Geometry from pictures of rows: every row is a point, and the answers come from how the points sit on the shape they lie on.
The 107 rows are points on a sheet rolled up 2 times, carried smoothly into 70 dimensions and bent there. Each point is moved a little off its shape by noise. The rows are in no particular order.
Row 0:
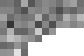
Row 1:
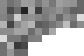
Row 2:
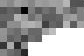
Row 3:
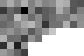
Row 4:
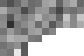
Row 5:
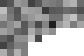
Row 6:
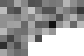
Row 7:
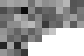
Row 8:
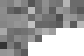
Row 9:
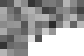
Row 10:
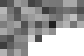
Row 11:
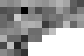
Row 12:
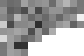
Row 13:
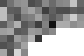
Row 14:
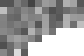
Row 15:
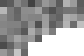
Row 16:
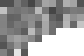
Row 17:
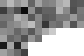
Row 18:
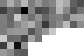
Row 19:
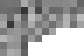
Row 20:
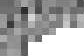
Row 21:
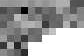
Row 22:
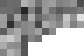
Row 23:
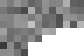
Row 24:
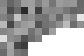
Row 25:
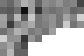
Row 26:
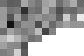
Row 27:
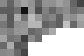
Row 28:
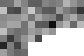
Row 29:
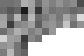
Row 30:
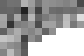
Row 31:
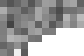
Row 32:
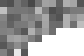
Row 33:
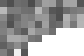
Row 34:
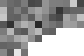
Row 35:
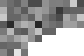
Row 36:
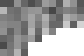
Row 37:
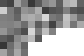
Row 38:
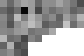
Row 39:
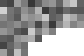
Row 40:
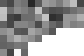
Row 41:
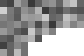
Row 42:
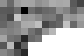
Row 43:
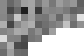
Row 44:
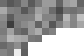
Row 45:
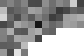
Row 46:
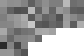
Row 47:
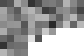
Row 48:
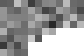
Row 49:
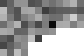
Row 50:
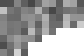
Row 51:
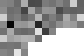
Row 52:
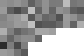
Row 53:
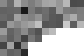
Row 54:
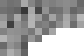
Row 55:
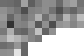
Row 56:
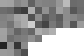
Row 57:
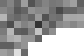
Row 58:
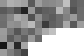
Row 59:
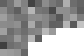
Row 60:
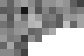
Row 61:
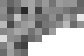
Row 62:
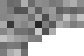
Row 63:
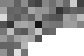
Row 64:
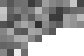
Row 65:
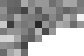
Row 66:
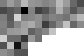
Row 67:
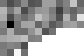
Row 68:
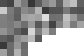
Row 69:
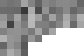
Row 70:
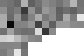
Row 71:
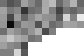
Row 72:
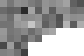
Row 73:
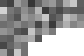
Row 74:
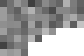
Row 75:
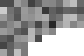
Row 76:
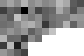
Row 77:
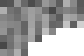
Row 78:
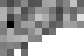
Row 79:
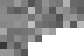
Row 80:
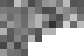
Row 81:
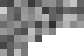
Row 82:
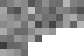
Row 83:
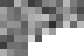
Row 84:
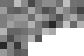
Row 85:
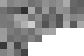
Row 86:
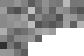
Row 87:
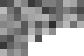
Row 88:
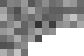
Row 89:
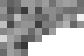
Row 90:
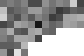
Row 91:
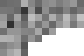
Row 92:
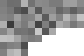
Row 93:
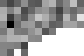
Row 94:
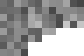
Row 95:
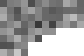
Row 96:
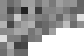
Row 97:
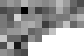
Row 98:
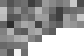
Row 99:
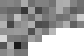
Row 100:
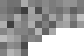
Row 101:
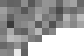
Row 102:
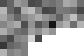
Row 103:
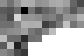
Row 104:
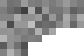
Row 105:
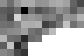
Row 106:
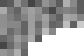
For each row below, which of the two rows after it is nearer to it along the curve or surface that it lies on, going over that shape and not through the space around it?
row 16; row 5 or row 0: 0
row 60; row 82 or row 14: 82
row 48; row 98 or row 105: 105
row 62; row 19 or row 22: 19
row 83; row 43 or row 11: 11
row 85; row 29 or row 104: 29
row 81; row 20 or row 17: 17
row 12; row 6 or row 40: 40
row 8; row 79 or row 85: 79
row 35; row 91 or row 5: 5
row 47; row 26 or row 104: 26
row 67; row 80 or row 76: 80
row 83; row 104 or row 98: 98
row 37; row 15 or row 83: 83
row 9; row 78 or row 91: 78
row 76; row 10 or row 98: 10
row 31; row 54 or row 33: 33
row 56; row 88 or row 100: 88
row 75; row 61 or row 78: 78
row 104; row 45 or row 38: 38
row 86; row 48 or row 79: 79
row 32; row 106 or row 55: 106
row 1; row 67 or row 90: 67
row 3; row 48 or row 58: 58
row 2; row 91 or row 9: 9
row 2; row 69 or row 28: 28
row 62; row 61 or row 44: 44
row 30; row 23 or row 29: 29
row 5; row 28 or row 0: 28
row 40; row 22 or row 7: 22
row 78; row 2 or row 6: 6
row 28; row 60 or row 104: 60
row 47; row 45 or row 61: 45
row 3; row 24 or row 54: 24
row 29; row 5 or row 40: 40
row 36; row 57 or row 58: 57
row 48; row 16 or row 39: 39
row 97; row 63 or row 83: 83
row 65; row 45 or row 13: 45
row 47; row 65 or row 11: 11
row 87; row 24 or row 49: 49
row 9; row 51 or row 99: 51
